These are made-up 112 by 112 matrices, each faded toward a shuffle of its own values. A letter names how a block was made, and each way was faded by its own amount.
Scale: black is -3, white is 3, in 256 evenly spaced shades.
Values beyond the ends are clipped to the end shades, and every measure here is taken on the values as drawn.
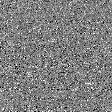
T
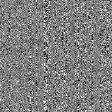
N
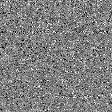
T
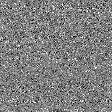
T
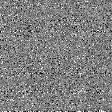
T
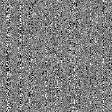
N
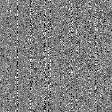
N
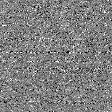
T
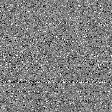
T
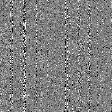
N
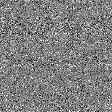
T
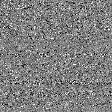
T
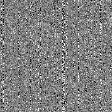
N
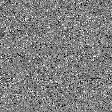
T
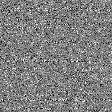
T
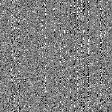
N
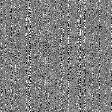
N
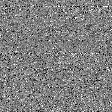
T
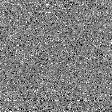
T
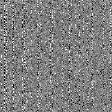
N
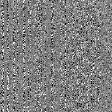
N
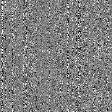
N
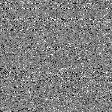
T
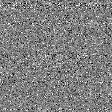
T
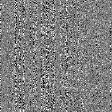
N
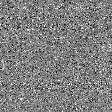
T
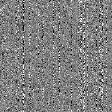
N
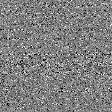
T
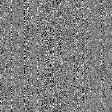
N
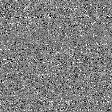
T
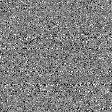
T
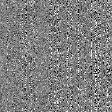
N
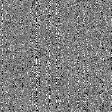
N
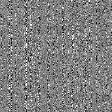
N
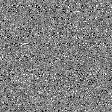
T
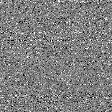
T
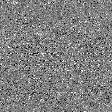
T
